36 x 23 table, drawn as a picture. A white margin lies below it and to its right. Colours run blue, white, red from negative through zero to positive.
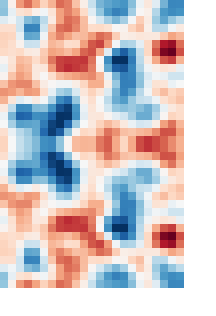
Seam: none. Mirror symmetry: top to bottom. Ninth with the lowest average: middle left. Slope: none. Lone odd cells: none.
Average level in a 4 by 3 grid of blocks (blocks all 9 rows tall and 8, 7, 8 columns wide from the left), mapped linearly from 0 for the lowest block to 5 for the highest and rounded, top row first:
452 | 033 | 033 | 452
